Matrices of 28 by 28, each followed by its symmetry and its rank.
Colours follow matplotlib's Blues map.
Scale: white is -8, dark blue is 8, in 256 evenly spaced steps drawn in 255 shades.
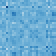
symmetric, rank three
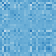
symmetric, rank three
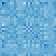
symmetric, rank three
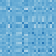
symmetric, rank three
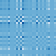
symmetric, rank one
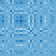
symmetric, rank three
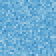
neither, full rank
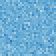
antisymmetric, full rank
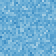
neither, full rank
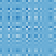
symmetric, rank one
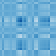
symmetric, rank one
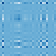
symmetric, rank one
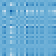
symmetric, rank one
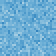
antisymmetric, full rank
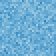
neither, full rank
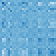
symmetric, rank three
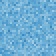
neither, full rank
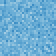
antisymmetric, full rank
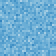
antisymmetric, full rank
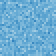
neither, full rank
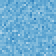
antisymmetric, full rank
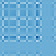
symmetric, rank one
